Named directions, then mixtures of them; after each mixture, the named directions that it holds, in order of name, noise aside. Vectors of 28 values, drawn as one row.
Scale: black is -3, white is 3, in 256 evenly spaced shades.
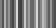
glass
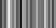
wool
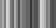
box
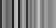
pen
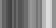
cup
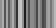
glass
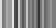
pen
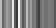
pen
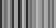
pen, wool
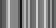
glass, wool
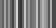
glass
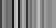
pen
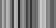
box, pen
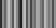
pen, wool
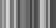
box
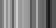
cup, glass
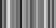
wool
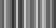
glass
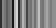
pen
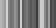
box, wool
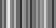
box, wool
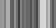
box, cup
